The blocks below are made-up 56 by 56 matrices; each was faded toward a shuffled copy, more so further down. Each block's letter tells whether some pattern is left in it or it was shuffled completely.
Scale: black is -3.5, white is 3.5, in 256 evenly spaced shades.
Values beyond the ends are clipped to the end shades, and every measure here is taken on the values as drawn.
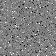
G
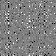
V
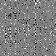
V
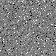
G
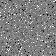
G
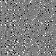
V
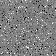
G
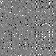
V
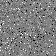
G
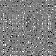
V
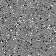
G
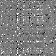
V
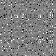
V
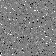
G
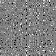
V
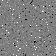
G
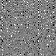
V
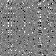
V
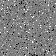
G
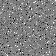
G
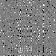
V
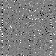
V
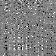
V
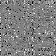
V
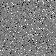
G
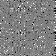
V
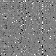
V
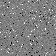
G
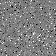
G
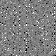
V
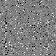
V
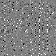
V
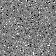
G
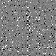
V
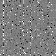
V
